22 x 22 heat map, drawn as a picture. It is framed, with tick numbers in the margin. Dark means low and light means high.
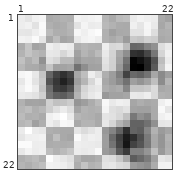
The halves do not mirror each other. There are three dips. On average the colour sits 70% of the way up the scale.
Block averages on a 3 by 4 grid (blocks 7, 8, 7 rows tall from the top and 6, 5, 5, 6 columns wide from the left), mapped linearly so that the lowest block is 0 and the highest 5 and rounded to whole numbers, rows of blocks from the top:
5 4 3 2
3 1 3 2
5 5 1 0
